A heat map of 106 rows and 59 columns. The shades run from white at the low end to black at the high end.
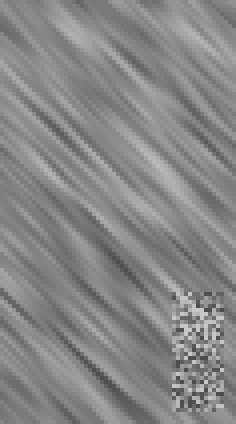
In the bottom right lies a patch that is rougher than the rest. The bottom right is the roughest part. The grain runs diagonally down to the right. The halves do not mirror each other.
